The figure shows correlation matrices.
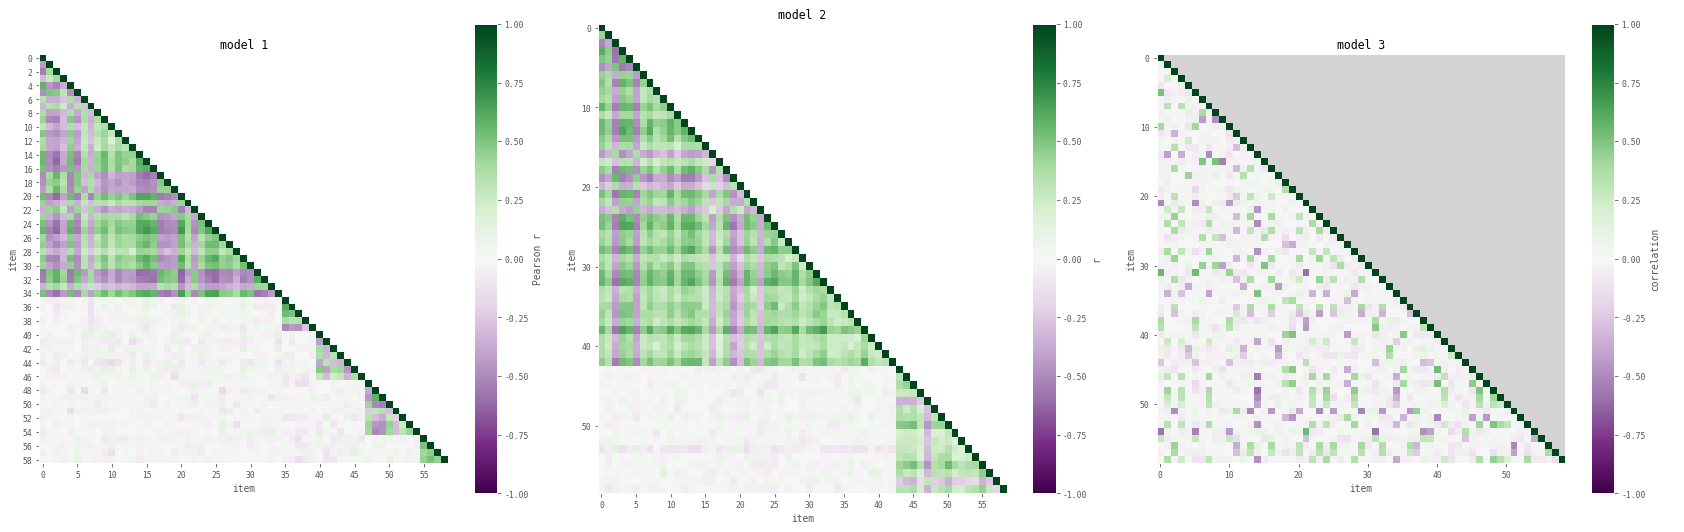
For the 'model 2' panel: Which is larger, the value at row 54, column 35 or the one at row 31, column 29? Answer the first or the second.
the second
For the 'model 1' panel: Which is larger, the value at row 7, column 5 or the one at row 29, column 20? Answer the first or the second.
the second
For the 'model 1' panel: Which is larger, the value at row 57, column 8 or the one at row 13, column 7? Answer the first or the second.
the first
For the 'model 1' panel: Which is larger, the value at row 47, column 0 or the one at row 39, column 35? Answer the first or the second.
the first
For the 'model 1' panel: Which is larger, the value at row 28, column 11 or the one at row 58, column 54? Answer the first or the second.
the first
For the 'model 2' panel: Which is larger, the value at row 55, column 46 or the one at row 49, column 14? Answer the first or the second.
the first
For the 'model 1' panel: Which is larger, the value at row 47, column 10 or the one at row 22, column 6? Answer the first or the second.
the first
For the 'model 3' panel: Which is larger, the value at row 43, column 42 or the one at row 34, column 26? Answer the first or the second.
the first
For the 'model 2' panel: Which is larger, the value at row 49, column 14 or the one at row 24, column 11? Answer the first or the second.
the second
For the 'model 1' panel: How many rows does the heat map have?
59
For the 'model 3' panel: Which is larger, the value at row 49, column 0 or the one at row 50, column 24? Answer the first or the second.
the second
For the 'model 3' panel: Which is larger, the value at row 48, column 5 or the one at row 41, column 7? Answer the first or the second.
the second
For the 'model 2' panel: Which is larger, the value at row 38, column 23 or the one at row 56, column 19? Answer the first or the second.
the second
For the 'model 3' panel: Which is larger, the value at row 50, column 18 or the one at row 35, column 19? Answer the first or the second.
the second
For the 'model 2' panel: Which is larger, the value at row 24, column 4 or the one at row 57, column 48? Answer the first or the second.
the first
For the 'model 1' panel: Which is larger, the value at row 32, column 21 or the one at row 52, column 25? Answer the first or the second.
the second
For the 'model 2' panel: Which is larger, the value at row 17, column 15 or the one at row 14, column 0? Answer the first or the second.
the second
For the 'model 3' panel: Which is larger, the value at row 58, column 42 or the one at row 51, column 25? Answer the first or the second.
the first
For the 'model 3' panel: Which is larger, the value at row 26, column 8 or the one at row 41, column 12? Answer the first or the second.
the first
